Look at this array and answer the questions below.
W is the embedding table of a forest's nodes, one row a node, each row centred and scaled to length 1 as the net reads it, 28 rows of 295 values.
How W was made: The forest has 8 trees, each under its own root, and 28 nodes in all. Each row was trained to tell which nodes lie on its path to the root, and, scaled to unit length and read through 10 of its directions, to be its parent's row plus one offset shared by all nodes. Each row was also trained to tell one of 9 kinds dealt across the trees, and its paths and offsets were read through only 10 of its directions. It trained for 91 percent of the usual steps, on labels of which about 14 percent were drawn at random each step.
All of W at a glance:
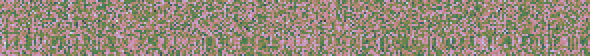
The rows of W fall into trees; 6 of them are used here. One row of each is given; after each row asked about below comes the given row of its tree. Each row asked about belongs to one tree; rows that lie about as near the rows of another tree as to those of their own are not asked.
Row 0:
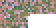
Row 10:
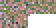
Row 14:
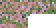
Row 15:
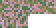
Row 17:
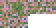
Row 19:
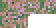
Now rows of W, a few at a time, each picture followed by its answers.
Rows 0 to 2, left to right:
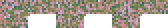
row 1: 17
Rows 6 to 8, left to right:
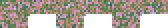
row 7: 14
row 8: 15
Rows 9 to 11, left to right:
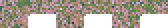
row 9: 0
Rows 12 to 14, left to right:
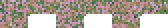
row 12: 19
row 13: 0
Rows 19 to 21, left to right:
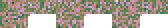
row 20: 10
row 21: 10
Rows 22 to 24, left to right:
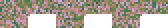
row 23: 15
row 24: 10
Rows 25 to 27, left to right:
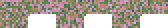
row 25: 0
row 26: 17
